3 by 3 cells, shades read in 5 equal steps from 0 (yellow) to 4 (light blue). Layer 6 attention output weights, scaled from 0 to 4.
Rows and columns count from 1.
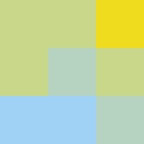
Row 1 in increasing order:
0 2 2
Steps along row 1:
same down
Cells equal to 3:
2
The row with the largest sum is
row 3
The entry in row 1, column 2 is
2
